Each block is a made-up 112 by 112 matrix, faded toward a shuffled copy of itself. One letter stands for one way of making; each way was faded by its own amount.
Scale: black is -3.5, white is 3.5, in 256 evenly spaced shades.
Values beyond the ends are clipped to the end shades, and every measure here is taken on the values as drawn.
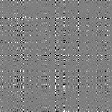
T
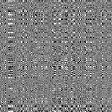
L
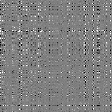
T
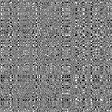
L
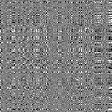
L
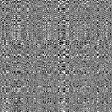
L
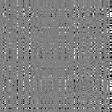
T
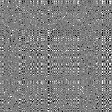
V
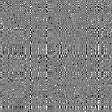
V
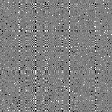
V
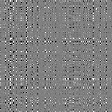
T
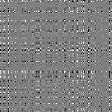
T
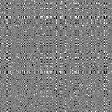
V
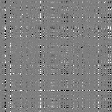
T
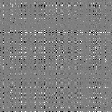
T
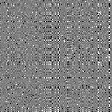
V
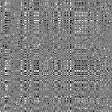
V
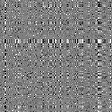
V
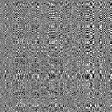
L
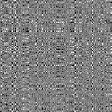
L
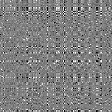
V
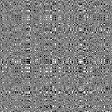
L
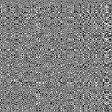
L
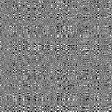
L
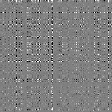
T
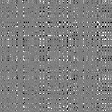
T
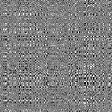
L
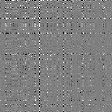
T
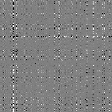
T
